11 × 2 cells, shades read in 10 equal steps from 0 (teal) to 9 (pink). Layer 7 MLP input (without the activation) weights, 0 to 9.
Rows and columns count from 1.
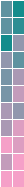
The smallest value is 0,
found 2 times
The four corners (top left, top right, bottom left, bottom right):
3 0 9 9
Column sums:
56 61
